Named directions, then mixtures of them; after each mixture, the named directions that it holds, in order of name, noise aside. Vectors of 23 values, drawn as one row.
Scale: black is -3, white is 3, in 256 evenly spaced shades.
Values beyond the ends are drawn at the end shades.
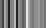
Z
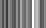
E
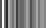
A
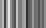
Z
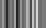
A, E, Z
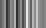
A, E, Z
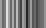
A, E, Z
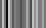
A, E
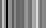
A, E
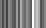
E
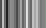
A, E, Z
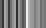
Z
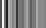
A
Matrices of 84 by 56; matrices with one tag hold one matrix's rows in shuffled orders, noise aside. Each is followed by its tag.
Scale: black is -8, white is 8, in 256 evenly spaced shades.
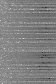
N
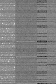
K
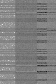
K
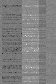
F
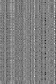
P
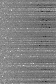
N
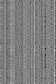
P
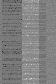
F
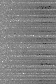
N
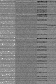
K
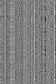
P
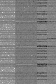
K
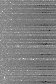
N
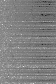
N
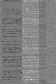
F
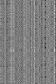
P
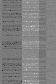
F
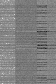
K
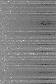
N
